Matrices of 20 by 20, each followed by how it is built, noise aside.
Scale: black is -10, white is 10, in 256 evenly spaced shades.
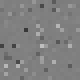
sparse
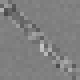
banded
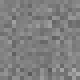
low rank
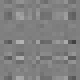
low rank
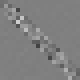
banded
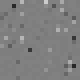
sparse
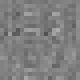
low rank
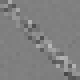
banded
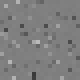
sparse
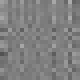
low rank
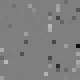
sparse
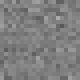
low rank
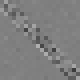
banded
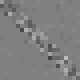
banded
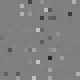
sparse
